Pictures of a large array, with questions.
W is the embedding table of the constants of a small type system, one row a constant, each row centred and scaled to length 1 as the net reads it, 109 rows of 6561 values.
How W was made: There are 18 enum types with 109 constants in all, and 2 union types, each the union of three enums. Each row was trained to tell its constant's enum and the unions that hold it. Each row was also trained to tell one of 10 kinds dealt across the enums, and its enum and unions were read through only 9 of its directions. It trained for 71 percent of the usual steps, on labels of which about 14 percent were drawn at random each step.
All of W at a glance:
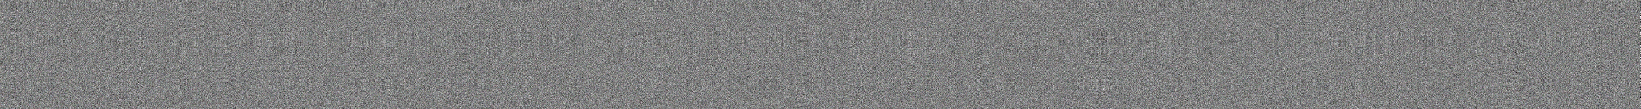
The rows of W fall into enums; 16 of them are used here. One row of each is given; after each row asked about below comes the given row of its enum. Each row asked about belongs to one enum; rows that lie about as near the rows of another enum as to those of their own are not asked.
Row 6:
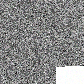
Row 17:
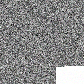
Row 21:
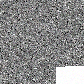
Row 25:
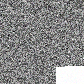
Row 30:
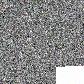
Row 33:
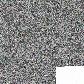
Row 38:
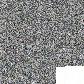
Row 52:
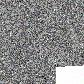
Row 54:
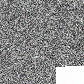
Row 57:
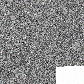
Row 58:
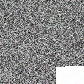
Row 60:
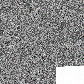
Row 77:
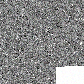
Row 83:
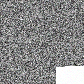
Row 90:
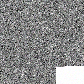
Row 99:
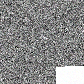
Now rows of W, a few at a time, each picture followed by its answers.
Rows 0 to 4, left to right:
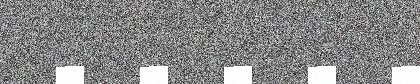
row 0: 25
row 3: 57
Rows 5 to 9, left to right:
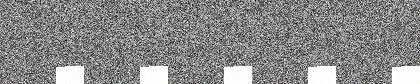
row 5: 6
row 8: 38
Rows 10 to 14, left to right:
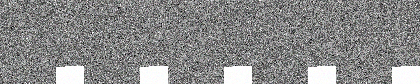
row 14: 33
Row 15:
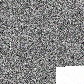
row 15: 60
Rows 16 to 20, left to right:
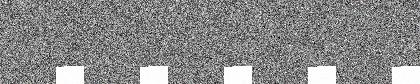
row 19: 52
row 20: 25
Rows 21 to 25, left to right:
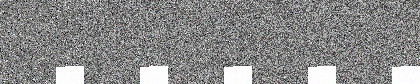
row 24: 6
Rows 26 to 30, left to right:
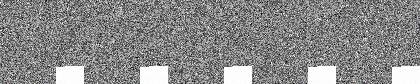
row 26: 90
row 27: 83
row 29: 6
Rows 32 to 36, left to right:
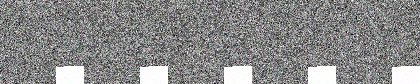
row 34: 17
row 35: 38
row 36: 99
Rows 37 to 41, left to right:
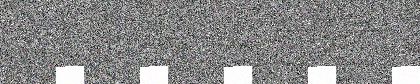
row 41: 33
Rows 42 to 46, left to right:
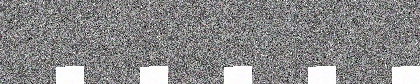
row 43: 21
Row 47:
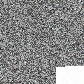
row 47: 30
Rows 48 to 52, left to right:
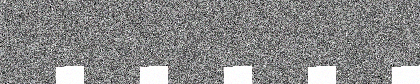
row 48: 38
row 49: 90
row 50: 52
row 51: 77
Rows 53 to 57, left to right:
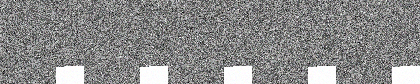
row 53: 38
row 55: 30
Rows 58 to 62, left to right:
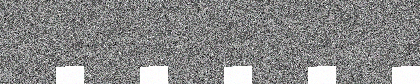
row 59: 33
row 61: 90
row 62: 33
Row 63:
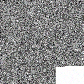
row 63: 25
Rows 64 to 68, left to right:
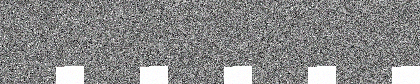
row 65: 83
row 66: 57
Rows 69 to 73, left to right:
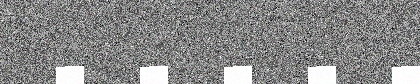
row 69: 25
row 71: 30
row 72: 21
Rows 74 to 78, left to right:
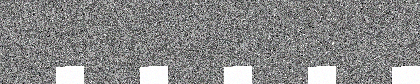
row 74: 90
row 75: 99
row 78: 58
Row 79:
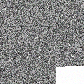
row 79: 57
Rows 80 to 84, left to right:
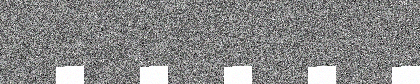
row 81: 57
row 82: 17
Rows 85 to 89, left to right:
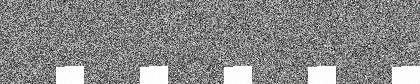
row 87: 52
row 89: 57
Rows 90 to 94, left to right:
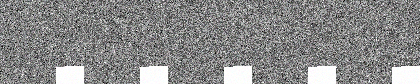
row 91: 58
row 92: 6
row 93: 60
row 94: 54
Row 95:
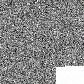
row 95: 38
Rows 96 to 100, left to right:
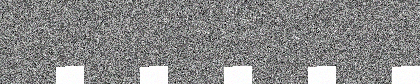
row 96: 60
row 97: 21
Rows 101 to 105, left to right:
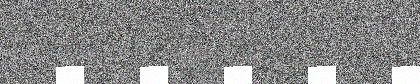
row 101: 33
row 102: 99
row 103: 58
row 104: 6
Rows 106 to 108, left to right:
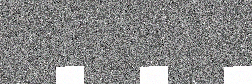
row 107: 90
